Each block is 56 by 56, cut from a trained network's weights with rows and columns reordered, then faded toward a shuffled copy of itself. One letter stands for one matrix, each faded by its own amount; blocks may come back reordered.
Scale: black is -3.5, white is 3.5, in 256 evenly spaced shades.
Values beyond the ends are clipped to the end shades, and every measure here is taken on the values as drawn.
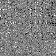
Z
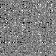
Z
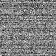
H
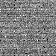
H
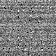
H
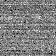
H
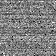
H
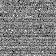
H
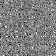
Z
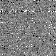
Z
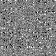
Z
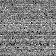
H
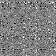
Z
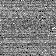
H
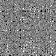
Z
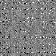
Z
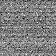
H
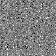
Z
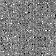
Z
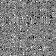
Z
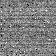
H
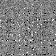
Z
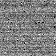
H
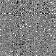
Z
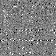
Z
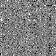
Z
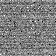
H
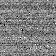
H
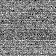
H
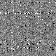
Z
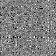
Z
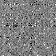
Z
